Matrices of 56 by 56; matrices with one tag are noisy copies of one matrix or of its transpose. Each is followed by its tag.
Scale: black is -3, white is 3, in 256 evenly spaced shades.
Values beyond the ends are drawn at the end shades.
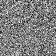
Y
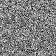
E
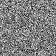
E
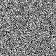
E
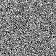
E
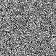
E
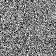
Y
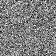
Y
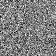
Y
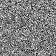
E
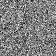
Y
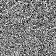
Y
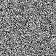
E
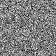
E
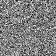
Y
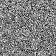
E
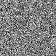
E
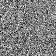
Y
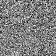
Y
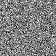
E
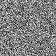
E
